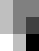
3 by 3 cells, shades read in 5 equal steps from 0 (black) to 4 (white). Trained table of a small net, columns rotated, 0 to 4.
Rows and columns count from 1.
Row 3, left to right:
4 3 0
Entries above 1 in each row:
3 2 2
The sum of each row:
7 6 7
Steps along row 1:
down same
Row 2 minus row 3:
-1 -1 1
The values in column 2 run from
2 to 3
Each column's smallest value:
3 2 0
